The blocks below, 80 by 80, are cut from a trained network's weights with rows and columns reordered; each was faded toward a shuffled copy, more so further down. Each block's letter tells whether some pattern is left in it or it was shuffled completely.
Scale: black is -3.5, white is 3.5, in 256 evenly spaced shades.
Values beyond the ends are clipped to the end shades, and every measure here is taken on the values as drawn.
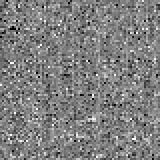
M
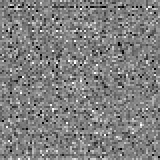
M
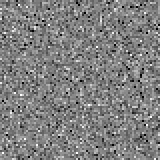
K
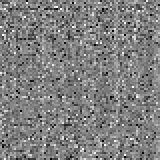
M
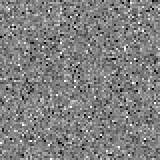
K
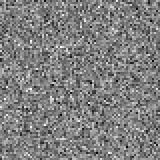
K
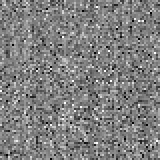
M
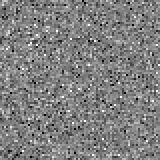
K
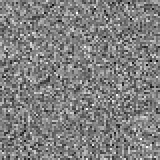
M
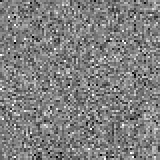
M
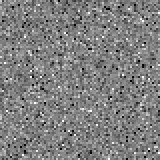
K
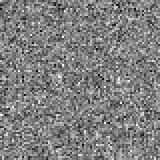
M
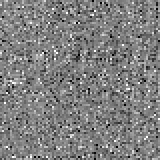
M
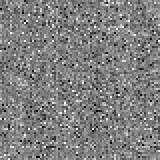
M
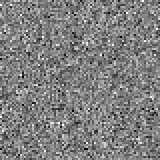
M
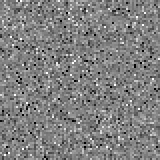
K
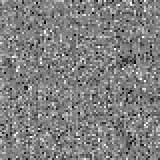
M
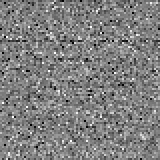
M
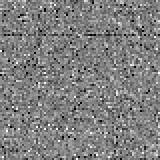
M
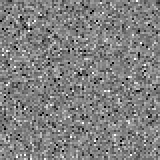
K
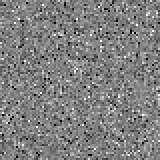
K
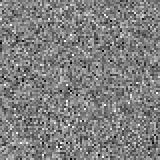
M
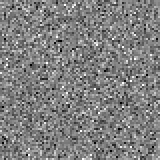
K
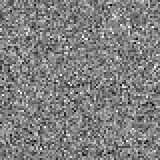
K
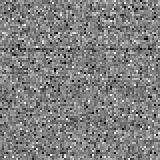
M
